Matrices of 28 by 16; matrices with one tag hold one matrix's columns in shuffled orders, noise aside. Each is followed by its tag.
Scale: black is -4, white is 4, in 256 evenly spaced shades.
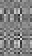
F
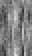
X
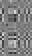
F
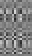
F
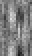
X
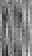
X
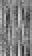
X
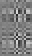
F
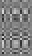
F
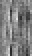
X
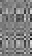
F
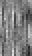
X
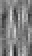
X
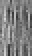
X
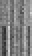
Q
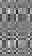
F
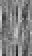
X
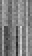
Q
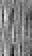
X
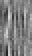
X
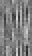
X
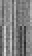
Q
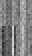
Q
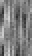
X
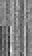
Q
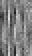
X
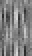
X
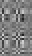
F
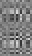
F
